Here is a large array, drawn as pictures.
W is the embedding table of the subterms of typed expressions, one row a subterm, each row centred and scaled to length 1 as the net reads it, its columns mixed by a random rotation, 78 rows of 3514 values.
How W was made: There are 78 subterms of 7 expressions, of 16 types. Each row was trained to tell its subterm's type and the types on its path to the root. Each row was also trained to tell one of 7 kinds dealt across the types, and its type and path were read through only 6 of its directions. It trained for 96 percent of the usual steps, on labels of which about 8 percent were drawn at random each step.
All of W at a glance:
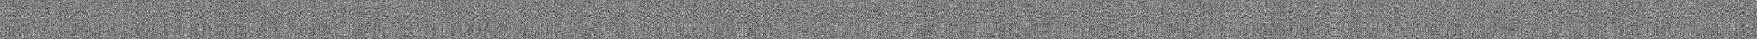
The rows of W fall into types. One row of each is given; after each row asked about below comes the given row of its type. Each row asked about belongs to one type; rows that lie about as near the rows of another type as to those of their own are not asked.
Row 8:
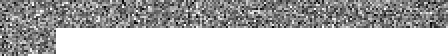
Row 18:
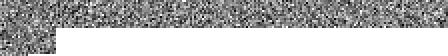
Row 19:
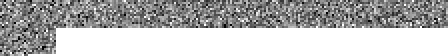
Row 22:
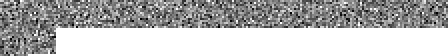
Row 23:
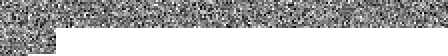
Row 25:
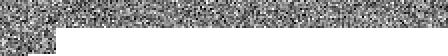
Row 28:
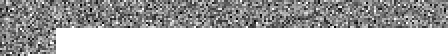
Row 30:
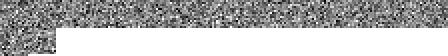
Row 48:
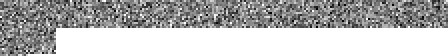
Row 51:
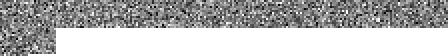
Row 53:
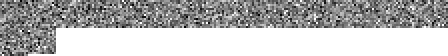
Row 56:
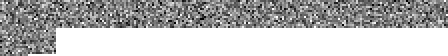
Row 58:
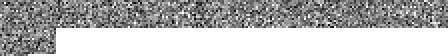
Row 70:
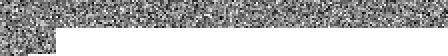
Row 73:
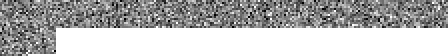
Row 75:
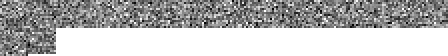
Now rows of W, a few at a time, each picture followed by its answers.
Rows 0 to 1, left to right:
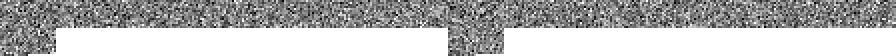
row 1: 23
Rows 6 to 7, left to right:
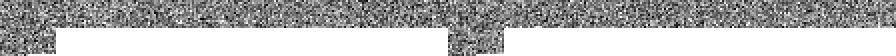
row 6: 22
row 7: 56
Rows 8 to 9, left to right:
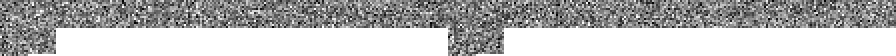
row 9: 58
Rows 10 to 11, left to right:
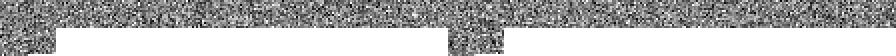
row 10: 58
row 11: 22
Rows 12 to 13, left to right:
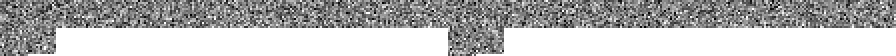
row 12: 53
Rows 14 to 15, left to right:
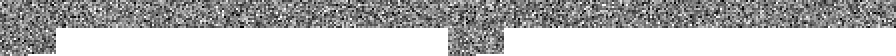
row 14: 8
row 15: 23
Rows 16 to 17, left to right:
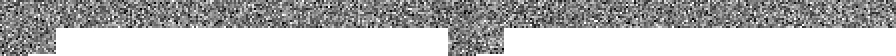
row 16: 51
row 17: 25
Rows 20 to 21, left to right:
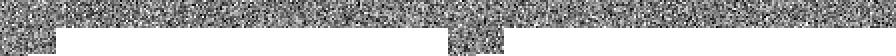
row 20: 73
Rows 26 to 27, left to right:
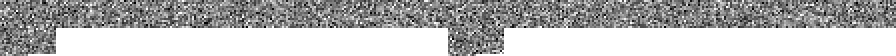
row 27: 48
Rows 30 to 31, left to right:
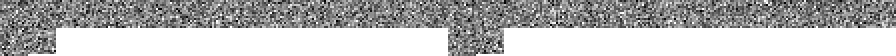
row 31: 58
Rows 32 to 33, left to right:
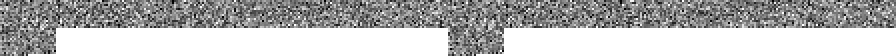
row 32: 70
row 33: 70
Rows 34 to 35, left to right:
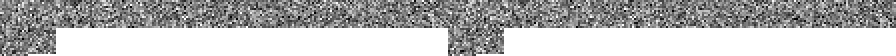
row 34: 19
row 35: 19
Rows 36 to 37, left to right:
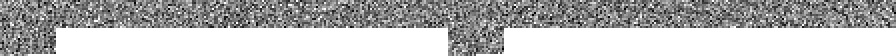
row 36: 8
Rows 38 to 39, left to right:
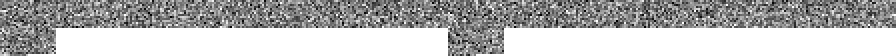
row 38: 48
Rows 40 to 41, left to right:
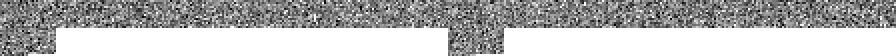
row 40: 53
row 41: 22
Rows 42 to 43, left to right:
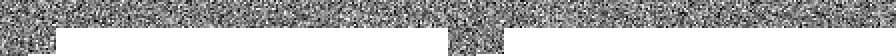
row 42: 25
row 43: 8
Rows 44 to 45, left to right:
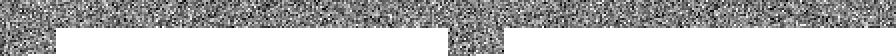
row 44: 73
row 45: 73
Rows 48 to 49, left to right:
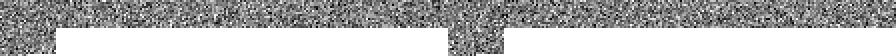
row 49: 18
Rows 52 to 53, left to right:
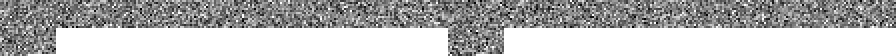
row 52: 48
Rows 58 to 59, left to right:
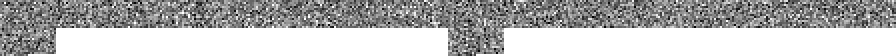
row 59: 25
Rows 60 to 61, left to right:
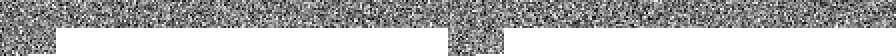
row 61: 23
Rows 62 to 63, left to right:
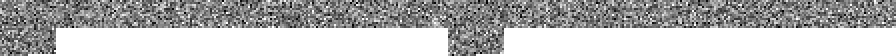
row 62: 48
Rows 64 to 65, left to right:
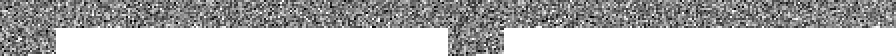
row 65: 53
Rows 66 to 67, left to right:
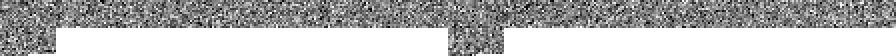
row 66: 30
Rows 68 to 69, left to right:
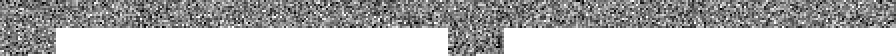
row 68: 75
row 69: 75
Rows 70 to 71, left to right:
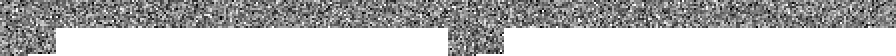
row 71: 70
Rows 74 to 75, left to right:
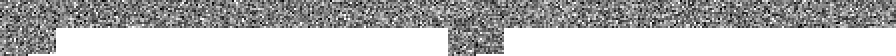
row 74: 70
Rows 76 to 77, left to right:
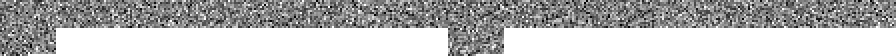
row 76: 51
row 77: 53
